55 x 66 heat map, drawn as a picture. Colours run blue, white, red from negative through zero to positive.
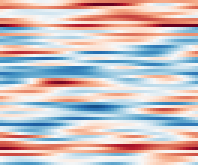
Grain: streaks across. Ninth with the lowest average: centre. Ninth with the highest average: top middle. Slope: none.
